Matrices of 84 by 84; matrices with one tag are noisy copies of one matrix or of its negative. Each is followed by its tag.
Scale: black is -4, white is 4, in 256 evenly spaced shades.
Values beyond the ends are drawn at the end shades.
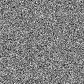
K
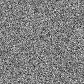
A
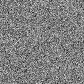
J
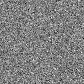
A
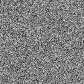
J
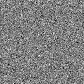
K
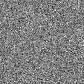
A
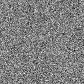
A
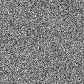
J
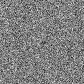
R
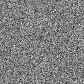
A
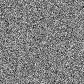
R
